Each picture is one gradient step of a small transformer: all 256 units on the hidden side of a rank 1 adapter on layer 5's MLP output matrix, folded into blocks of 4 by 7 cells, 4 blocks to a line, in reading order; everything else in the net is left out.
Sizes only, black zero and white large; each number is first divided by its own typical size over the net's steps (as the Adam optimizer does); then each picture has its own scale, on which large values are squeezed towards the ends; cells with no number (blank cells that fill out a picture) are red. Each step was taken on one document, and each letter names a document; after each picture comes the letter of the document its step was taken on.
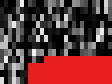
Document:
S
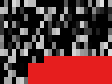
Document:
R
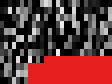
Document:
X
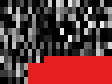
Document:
X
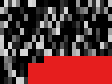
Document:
R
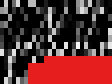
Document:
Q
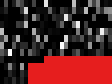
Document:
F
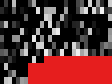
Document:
Q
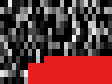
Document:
X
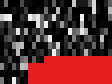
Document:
S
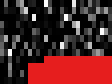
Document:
F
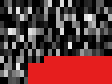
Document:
X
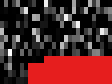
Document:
F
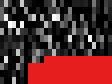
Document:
S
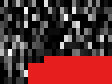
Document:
F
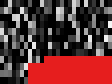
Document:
X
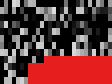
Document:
R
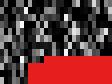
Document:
S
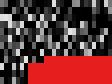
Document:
S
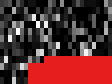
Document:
S
